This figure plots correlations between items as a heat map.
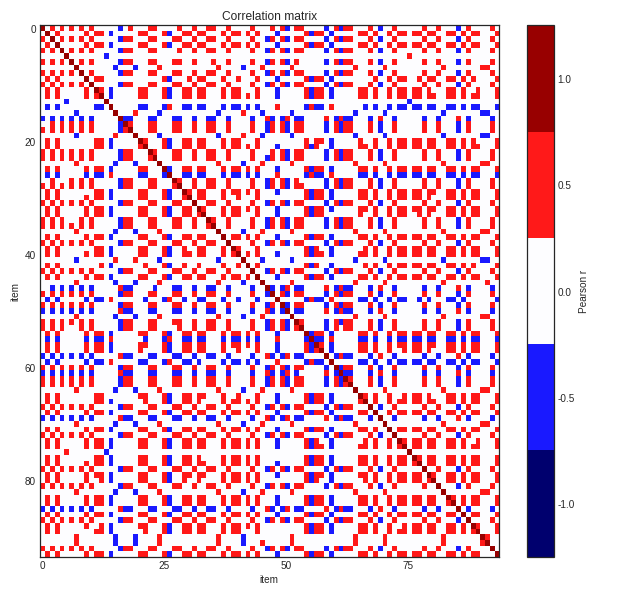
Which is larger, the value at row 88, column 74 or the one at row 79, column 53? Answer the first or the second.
the first
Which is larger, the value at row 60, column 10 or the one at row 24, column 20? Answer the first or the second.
the first
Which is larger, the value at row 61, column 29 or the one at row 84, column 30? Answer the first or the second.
the second
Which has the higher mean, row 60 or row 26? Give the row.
60
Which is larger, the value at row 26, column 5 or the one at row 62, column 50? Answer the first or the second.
the first
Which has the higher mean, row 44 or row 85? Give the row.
44
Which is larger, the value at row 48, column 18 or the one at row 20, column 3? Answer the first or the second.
the second
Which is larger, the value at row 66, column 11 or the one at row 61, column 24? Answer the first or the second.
the first
